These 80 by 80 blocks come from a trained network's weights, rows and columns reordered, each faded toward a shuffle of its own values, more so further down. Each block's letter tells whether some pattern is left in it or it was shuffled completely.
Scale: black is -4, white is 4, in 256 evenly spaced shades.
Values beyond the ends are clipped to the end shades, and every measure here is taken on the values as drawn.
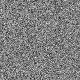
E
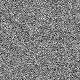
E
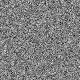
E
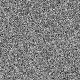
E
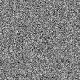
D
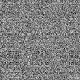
D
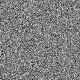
E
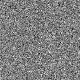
D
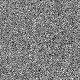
D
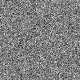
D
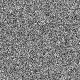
E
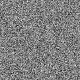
E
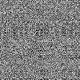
D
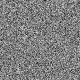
E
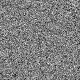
E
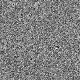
D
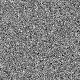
E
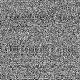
D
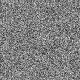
D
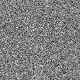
D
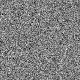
D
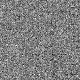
D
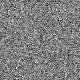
E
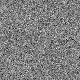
E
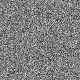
D
